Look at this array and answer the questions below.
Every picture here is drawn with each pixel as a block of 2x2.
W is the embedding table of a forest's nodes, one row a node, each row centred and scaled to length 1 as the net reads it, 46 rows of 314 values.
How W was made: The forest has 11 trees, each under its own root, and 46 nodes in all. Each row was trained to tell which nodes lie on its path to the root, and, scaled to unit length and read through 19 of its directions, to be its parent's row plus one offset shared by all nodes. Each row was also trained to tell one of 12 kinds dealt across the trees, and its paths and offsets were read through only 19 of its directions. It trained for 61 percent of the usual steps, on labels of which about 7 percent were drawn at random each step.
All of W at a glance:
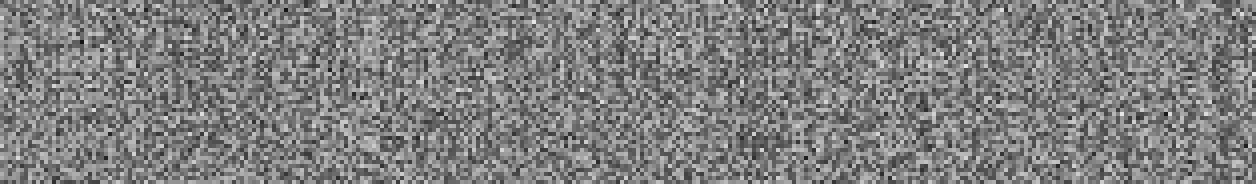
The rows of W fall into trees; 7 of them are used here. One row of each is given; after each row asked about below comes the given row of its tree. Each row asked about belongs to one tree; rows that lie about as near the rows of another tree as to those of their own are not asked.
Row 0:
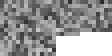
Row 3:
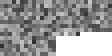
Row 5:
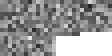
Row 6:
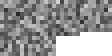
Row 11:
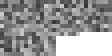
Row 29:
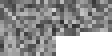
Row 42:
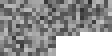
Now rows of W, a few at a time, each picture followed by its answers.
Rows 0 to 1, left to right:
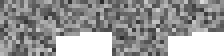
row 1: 5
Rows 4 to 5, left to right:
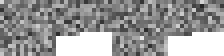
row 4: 11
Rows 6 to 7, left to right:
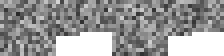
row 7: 42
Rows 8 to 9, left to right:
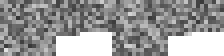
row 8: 42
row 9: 11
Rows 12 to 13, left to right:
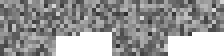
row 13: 5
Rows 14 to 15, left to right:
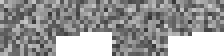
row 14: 6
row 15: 5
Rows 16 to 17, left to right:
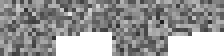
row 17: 0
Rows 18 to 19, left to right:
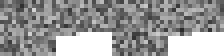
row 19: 11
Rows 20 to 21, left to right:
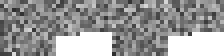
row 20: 6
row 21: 5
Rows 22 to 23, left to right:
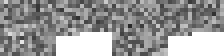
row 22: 11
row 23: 42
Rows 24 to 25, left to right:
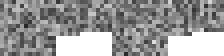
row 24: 42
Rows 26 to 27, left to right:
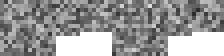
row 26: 0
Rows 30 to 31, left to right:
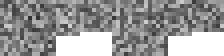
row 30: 3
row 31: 42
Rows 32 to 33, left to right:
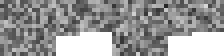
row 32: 5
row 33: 0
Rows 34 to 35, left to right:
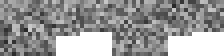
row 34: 6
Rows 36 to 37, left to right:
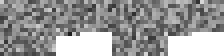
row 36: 5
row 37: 6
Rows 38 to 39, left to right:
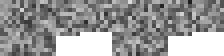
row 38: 3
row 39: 3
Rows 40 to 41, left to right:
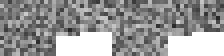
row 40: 29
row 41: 5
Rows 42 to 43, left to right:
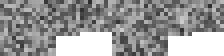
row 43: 3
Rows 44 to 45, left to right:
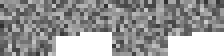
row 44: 6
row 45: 29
